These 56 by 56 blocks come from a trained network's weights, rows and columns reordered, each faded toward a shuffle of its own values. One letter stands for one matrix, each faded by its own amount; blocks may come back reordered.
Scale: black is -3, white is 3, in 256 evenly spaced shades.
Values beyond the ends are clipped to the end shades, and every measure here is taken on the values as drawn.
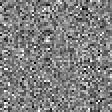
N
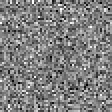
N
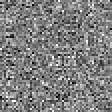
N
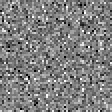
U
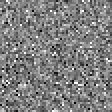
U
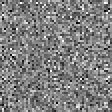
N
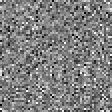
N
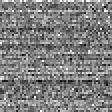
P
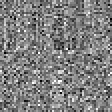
N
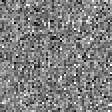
U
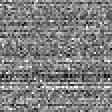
P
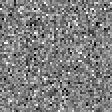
U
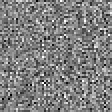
N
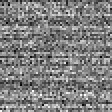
P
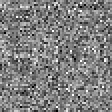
N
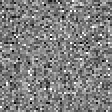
U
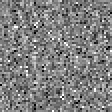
U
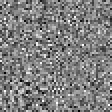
N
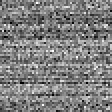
P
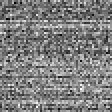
P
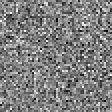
N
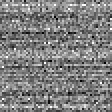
P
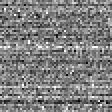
P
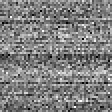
P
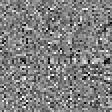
N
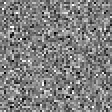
N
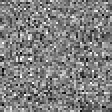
N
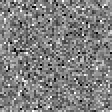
U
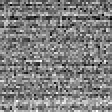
P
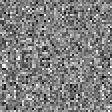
N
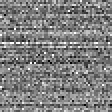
P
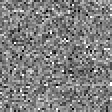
U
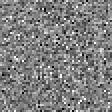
U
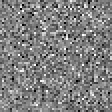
U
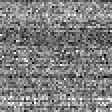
P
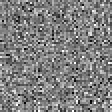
N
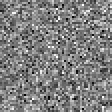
N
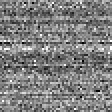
P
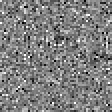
U
